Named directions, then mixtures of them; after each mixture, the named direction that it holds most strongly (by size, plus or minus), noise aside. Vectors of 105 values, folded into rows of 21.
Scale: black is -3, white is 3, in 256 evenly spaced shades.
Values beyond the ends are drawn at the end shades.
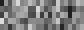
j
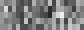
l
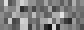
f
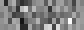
f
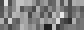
f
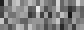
j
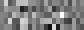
f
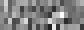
f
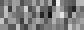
l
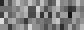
j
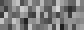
j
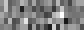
f
